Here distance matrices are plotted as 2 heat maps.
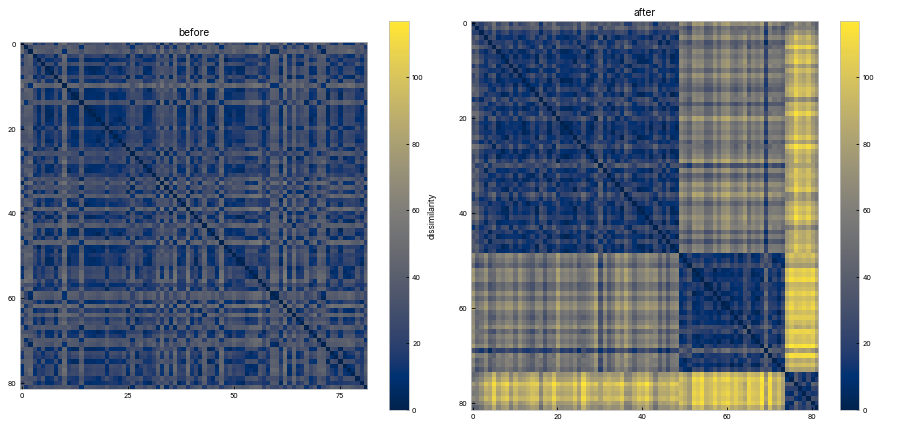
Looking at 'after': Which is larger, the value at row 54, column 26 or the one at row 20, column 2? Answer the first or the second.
the first
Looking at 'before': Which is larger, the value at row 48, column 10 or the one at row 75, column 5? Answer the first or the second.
the first
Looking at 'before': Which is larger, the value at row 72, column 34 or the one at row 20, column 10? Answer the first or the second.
the second
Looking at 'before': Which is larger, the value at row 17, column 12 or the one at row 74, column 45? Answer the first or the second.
the second
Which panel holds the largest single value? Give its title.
after
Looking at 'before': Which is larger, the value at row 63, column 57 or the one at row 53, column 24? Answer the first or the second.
the second
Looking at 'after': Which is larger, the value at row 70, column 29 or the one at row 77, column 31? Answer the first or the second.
the second
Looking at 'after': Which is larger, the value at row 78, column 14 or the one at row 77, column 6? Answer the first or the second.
the first
